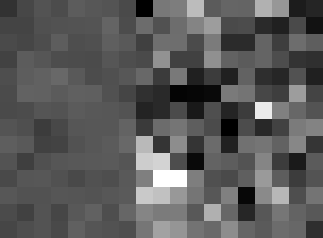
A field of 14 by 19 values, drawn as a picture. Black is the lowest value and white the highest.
Seam: vertical, 40% of the way across, the left part calmer. Stripes: none. Odd rows or columns: none. Histogram: skewed, a long tail of high values. Ninth with the highest average: bottom middle.
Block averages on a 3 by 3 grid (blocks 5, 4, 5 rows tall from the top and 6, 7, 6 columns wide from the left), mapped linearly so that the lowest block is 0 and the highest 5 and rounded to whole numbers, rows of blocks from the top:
120 | 102 | 152
